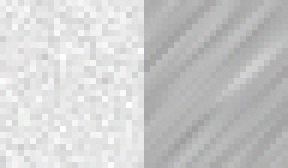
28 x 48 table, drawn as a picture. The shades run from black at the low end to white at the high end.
The table splits into one row of 2 panels. Panel 1,1: very high, fine-grained, faint in contrast. Panel 1,2: high, slanting up to the right, faint in contrast.
